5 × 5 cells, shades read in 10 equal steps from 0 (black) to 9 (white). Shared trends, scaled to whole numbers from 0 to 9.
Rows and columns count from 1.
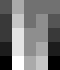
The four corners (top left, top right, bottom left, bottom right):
3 4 0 0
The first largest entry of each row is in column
2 2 2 2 2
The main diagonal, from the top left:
3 7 5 6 0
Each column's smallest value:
0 6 4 4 0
